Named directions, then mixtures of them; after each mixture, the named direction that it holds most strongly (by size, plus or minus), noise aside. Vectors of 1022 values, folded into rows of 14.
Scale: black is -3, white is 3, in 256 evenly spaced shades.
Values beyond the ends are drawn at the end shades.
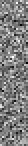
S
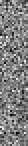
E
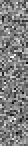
S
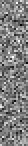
S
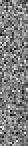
E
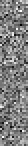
S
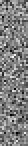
E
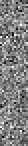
S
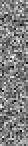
S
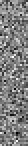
E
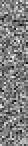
S
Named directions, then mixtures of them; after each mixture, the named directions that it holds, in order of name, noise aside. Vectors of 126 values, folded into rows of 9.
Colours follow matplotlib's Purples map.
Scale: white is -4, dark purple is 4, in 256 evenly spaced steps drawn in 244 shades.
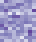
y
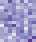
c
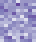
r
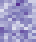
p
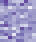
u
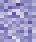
p, r, y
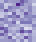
p, r, y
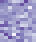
u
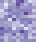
p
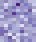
p, r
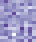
c, u, y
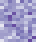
c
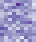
p, y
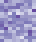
y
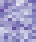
p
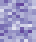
p, u, y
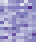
u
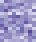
y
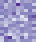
r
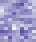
p, u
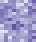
c, p, u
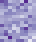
c, u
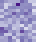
p, r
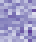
c, y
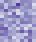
p, r, y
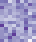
c
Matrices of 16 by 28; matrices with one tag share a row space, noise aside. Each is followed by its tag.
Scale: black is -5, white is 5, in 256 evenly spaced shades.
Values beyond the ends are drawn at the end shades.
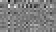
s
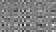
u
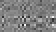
u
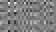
s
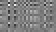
s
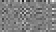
u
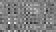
s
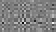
u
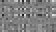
u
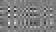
s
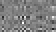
u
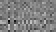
s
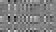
s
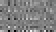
s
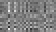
s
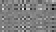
u
